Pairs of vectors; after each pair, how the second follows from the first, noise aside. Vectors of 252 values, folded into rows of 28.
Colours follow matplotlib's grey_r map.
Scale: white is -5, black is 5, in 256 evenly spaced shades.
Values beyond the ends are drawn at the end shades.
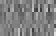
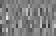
wrapped around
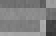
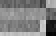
scaled up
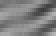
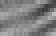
copied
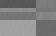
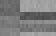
wrapped around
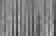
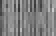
wrapped around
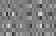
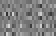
copied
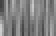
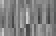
wrapped around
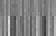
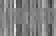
wrapped around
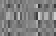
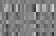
wrapped around
